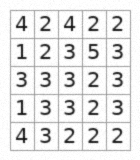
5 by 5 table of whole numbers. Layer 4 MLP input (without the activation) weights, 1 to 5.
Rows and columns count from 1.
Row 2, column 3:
3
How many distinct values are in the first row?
2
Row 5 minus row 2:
3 1 -1 -3 -1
